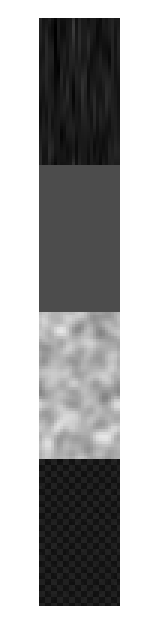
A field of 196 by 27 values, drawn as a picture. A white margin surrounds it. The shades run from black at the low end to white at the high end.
The table splits into 4 rows of 1 panel. Panel 1,1: very low, streaked downward, faint in contrast. Panel 2,1: low, flat. Panel 3,1: high, blotchy. Panel 4,1: very low, checkered, faint in contrast.
